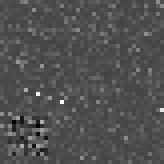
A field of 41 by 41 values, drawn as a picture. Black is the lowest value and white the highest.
No single row or column stands out from its neighbours. There is no overall slope. An odd patch, rougher than its surroundings, sits in the bottom left. Overall the values sit about 30% of the way up the scale. Most values sit low, with a long tail of high ones. Values change most from cell to cell in the bottom left. There are no regular stripes. The halves do not mirror each other.
